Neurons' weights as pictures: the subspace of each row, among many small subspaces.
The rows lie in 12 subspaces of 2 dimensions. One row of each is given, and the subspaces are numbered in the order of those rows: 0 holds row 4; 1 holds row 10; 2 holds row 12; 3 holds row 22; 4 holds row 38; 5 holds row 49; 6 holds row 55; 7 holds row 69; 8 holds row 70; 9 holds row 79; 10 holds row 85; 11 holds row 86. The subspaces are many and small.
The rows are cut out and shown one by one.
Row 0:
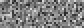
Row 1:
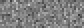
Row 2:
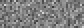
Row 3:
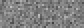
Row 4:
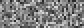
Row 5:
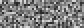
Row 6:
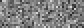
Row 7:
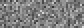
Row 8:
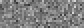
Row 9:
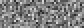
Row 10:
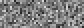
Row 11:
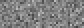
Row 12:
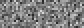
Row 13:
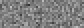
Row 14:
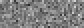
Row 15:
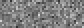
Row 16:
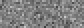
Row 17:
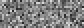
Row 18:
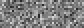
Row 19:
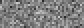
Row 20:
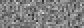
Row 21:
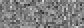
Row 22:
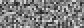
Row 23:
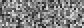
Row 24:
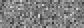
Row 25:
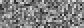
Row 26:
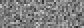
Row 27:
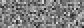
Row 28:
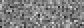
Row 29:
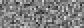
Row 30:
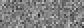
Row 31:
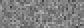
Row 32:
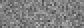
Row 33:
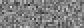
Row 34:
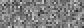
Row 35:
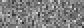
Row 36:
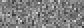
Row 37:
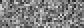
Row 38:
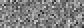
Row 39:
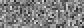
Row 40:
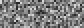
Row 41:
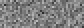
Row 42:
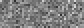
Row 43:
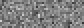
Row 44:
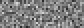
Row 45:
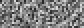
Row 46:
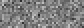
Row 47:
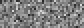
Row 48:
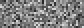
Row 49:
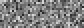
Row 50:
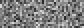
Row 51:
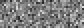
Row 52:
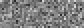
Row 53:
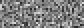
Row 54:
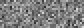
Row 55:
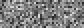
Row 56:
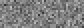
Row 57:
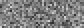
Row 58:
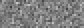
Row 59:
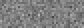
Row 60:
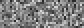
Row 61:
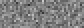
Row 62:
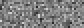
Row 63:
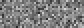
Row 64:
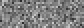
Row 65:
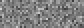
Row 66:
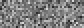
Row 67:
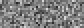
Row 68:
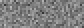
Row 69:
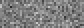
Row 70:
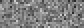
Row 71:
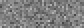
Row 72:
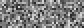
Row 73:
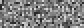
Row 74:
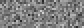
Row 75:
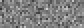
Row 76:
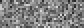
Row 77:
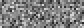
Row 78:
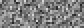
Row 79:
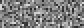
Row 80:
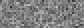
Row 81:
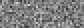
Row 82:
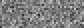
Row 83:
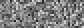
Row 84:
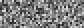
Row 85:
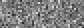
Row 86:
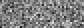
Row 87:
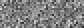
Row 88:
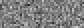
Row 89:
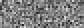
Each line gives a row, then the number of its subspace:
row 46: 3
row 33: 3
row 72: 7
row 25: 8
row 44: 3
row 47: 5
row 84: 1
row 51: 5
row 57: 11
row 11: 9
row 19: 5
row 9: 2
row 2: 4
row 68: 4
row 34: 3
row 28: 7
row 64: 3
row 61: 2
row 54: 1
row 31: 0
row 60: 0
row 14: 8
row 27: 11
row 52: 10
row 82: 11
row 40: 5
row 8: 8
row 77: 11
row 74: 7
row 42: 10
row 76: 8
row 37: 8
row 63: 1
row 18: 6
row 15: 0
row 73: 9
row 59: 7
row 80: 0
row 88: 9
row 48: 11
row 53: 9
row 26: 7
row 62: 9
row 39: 1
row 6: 10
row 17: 5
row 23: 8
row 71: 11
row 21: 0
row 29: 2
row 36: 10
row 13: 9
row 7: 4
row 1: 8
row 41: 4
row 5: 3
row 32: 11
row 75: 1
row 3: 6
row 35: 10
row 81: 3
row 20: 2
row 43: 9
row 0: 10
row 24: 6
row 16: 5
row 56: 1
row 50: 7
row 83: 0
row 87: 4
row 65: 1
